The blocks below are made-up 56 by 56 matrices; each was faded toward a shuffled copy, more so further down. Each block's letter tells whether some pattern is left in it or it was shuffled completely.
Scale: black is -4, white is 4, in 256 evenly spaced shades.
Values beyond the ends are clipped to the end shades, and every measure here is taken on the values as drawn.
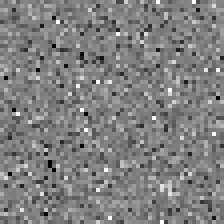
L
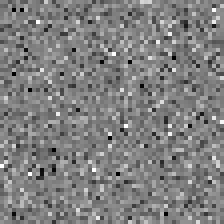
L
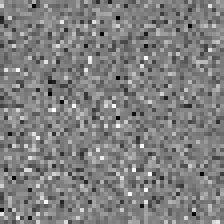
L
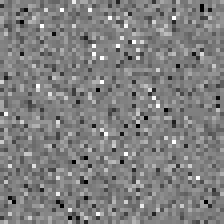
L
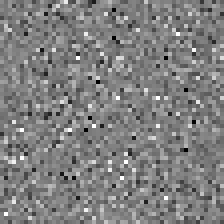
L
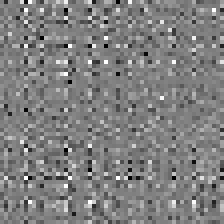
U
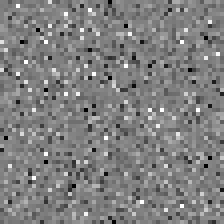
L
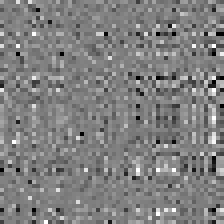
U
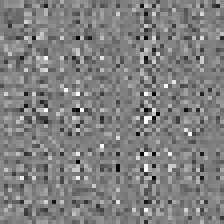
U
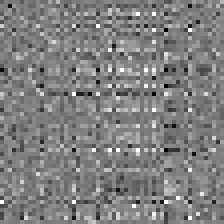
U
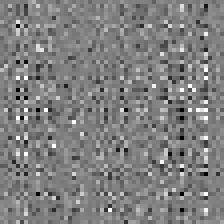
U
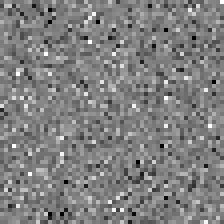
L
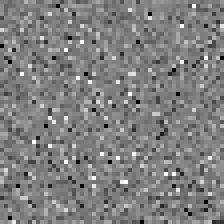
L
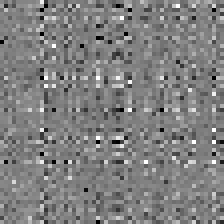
U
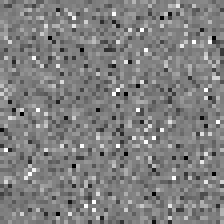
L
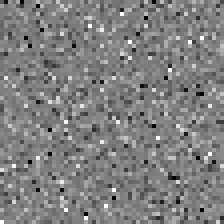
L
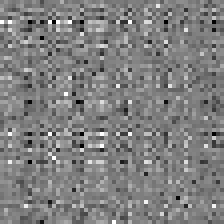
U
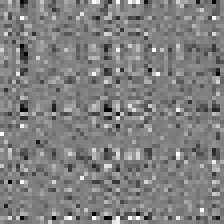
U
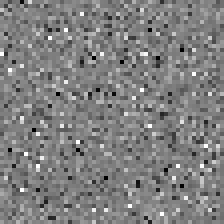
L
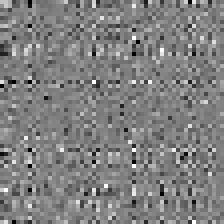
U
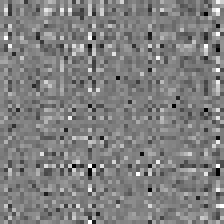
U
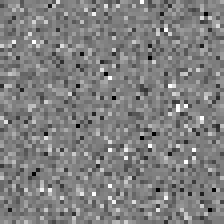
L
